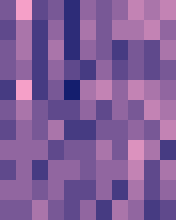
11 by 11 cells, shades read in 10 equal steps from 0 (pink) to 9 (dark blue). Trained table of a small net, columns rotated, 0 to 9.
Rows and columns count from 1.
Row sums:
44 48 56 59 46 49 53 47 49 53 55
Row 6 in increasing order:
2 3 3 4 4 5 5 5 6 6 6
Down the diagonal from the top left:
5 3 7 4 9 4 5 5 2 6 6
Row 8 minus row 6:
-1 1 -1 0 -1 1 -3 1 -4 1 4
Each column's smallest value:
4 0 3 3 4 3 2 3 1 2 2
